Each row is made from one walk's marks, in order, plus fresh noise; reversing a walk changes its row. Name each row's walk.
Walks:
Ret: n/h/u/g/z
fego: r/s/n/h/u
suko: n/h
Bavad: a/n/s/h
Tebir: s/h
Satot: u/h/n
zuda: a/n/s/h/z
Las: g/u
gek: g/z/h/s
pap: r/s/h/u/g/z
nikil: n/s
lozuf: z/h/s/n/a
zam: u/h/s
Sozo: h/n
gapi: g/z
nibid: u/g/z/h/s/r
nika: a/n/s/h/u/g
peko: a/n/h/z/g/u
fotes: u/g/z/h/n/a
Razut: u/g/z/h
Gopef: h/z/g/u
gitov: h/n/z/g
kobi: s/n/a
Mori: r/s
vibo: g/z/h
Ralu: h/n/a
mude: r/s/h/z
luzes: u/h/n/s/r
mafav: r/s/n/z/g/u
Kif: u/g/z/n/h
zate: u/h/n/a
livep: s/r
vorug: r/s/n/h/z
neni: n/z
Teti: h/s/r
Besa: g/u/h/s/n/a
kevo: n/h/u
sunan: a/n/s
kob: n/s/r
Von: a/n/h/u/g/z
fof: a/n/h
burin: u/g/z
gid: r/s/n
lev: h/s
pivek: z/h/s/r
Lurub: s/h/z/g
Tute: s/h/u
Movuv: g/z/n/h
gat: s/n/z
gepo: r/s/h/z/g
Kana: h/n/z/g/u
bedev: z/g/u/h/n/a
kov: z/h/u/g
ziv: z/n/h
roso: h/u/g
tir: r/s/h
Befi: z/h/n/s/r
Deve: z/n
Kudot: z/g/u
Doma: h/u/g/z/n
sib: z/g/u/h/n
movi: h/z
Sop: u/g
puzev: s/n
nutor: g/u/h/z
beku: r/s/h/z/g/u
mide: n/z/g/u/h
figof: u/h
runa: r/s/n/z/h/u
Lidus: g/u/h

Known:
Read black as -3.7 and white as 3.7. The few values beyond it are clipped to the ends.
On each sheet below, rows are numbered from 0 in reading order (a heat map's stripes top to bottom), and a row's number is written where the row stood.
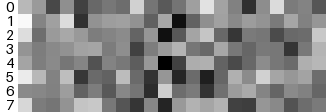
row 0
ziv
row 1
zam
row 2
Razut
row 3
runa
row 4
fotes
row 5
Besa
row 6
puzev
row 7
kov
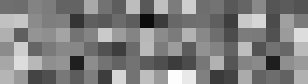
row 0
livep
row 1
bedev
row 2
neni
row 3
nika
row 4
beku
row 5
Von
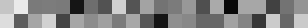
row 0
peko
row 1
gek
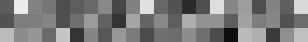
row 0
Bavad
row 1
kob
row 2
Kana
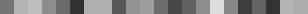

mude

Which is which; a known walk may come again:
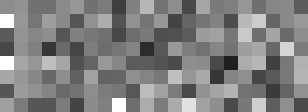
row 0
Tute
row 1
Lidus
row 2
nikil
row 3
Ralu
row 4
mide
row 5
pap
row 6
gid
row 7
suko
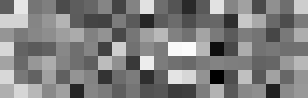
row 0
Bavad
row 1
Kudot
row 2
runa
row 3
Ret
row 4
gat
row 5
Doma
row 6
beku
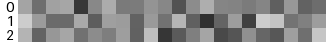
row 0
Teti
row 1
Las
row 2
vibo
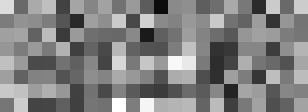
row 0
gek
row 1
vorug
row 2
Deve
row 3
gitov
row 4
Von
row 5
gapi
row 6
Gopef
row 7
fof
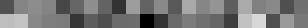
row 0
kob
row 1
bedev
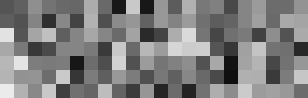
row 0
Befi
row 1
Sozo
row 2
nibid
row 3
kevo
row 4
peko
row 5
Kana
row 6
Besa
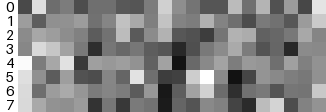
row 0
sunan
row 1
neni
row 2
Tebir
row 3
gepo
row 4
zam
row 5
Kif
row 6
Razut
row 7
sib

